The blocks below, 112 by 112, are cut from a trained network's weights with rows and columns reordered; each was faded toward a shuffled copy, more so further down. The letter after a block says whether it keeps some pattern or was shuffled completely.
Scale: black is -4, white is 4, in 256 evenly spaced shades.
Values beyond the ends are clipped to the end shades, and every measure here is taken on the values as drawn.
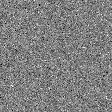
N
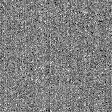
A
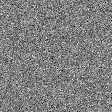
N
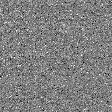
A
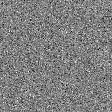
N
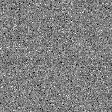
A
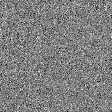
A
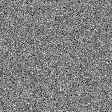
N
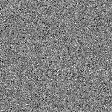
A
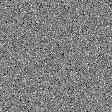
N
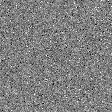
N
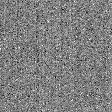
A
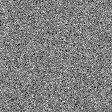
A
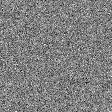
N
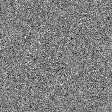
A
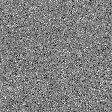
N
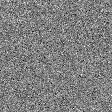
N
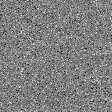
A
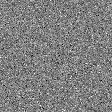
A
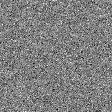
A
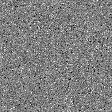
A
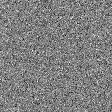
N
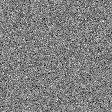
A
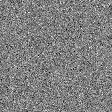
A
